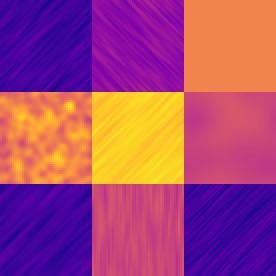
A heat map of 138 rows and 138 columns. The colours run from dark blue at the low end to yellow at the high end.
The table splits into 3 rows of 3 panels. Panel 1,1: very low, slanting up to the right, faint in contrast. Panel 1,2: low, slanting down to the right, faint in contrast. Panel 1,3: high, flat. Panel 2,1: high, blotchy. Panel 2,2: very high, slanting up to the right, faint in contrast. Panel 2,3: middling, smooth, faint in contrast. Panel 3,1: very low, slanting up to the right, faint in contrast. Panel 3,2: middling, streaked downward, faint in contrast. Panel 3,3: very low, slanting up to the right, faint in contrast.
